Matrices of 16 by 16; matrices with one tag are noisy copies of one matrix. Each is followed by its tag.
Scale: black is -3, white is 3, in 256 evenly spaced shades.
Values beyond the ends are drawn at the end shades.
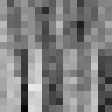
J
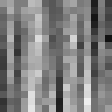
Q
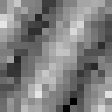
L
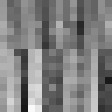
J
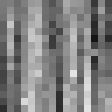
Q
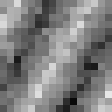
L
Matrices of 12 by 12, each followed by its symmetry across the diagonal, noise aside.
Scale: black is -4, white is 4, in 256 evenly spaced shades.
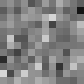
neither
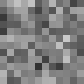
antisymmetric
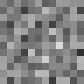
symmetric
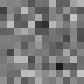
neither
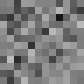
symmetric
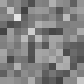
symmetric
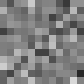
antisymmetric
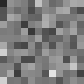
neither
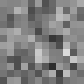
antisymmetric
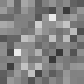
symmetric
